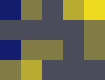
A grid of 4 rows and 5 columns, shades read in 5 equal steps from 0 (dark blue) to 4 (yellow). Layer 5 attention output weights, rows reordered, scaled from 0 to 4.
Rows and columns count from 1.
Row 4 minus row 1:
2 1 0 -2 -3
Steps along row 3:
up same down up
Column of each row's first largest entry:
5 5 2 2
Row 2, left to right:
1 1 1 1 2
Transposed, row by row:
0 1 0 2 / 2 1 2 3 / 1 1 2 1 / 3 1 1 1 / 4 2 2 1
